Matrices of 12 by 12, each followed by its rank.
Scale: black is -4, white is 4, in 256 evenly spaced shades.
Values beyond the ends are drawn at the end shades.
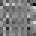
two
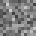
full rank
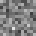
full rank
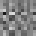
two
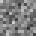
full rank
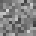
full rank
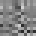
two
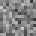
full rank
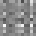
two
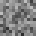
full rank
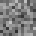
full rank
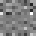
two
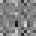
two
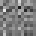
two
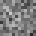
full rank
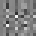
two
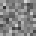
full rank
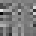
two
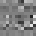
two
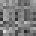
two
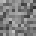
full rank
